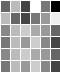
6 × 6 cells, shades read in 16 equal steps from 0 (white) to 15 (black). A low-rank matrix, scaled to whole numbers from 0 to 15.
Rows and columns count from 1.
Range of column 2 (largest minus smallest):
5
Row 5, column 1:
7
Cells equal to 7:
4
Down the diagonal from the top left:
9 9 3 3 6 11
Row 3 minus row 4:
-1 0 -3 2 -1 -2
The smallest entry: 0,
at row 1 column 4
